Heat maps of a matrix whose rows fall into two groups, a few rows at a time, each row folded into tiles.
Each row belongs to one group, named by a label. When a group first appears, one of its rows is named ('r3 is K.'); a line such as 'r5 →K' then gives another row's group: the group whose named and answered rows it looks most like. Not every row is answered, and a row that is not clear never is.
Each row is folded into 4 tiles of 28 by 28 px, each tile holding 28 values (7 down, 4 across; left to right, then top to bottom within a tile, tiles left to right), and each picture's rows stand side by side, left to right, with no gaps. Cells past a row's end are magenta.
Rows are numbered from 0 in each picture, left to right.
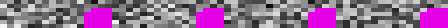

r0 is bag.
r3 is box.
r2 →box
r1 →bag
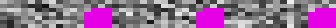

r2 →bag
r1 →box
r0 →box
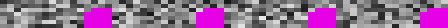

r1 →bag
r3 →box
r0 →bag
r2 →bag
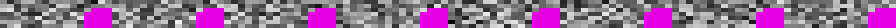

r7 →bag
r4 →box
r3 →box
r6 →box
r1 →bag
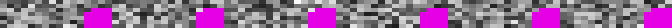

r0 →bag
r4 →box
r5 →box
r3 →bag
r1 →bag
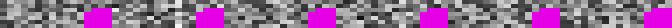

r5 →box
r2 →box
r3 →bag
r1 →bag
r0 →box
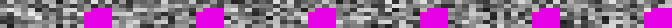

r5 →box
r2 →bag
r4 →box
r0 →box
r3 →bag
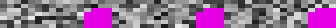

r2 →bag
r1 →bag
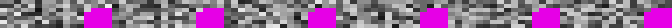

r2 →box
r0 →bag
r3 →box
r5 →bag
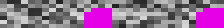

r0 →bag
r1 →box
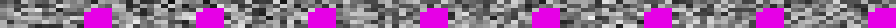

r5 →box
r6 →bag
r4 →bag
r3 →box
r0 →bag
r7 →bag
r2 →bag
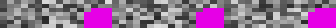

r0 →box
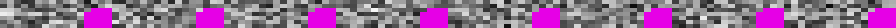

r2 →bag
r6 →box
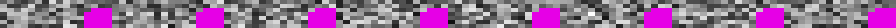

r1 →box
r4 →box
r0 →bag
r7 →bag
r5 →box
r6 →box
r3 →bag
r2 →bag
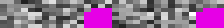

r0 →box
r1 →box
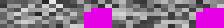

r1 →box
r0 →bag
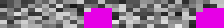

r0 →bag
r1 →bag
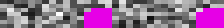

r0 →bag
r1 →box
